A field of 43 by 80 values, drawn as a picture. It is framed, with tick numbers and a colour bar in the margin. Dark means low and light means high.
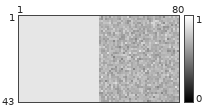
It is made of 1 by 2 panels. Panel 1,1: very high, flat. Panel 1,2: high, fine-grained.
